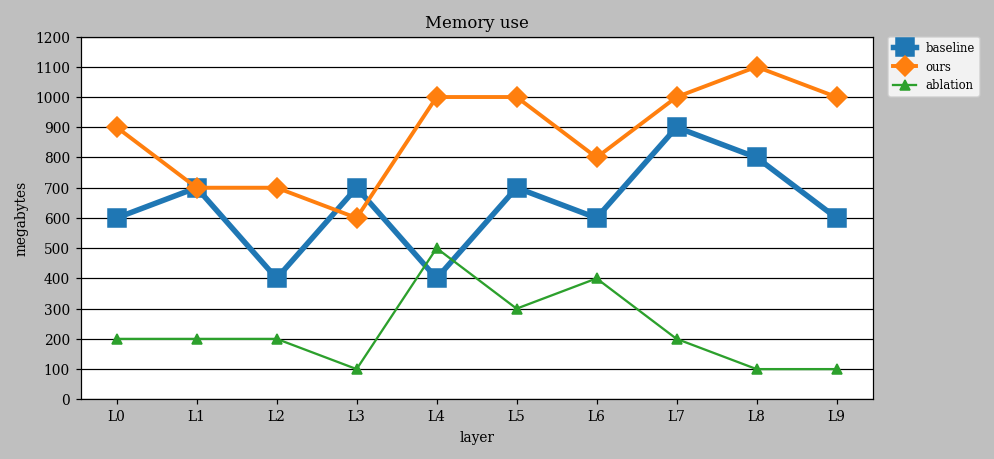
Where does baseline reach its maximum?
L7
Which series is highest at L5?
ours
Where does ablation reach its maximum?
L4
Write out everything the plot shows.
Title: Memory use
x-axis: layer, ticks L0 L1 L2 L3 L4 L5 L6 L7 L8 L9
y-axis: megabytes, ticks 0 100 200 300 400 500 600 700 800 900 1000 1100 1200
Legend: baseline, ours, ablation
Values:
baseline: 600 700 400 700 400 700 600 900 800 600
ours: 900 700 700 600 1000 1000 800 1000 1100 1000
ablation: 200 200 200 100 500 300 400 200 100 100
